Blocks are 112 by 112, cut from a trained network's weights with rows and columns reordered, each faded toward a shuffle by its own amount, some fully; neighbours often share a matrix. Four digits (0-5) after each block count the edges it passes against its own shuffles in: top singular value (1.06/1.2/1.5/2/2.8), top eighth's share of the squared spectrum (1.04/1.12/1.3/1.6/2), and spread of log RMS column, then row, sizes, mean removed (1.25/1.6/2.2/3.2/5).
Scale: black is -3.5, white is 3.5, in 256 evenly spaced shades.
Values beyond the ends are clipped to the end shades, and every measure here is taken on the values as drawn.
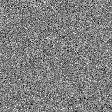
3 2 0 1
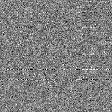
4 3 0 2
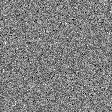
1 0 0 0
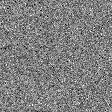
1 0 0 0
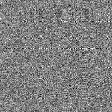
4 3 1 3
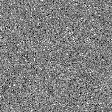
2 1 0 0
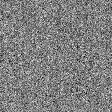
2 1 0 0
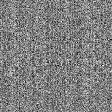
3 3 0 1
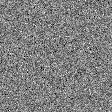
0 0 0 0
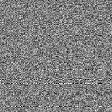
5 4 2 3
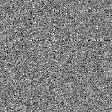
3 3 1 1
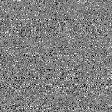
4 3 0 3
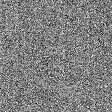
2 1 0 0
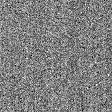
2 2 0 0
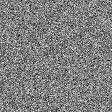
0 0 0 0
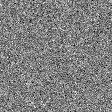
0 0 0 0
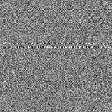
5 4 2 3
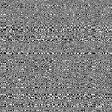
5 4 1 4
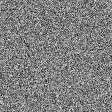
0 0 0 0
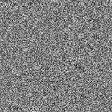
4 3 1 2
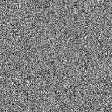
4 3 2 2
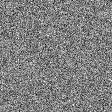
0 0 0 0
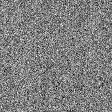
1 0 0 0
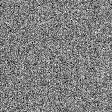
1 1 0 0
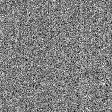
2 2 0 0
